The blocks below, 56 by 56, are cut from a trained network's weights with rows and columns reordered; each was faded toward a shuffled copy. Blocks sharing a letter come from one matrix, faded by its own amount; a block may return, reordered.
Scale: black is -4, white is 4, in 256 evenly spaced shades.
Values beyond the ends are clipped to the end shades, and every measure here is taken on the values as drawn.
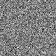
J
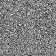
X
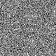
X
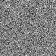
X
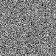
J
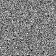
X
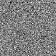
J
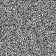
X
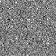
J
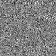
J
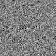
J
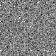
J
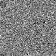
J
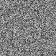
X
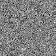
J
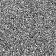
X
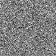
X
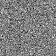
X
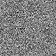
J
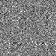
J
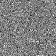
J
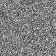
X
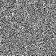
J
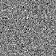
J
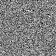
X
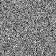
J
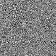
J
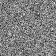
X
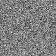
X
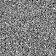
X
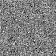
X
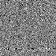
J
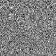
J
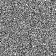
X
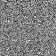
J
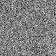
X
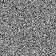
J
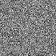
J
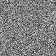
X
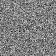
X
